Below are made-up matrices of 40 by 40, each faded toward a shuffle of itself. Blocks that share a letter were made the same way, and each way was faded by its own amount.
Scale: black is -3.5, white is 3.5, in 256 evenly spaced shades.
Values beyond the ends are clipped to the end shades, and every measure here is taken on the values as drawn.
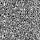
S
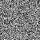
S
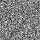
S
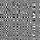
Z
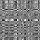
Z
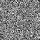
S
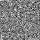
S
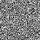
S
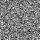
S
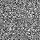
S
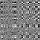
Z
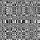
Z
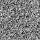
S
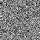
S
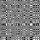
Z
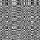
Z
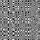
Z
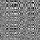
Z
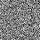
S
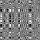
Z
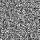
S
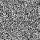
S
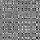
Z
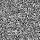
S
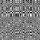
Z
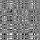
Z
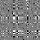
Z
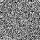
S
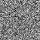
S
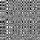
Z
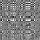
Z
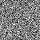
S
